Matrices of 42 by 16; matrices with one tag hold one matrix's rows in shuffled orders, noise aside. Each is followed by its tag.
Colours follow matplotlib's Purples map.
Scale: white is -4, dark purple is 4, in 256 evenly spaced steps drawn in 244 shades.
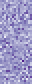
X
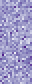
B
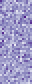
B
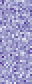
B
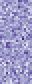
X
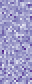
B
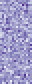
X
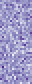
B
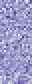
X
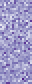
X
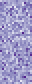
B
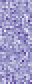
X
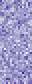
X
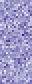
X
